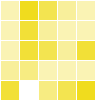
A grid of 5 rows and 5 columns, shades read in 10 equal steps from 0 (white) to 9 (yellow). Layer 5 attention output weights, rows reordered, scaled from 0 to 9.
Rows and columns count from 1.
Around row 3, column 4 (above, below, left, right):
3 3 7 8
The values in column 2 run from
0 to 9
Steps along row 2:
up down down same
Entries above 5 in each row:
2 1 3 0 3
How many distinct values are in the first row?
4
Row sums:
26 21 30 18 29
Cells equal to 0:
1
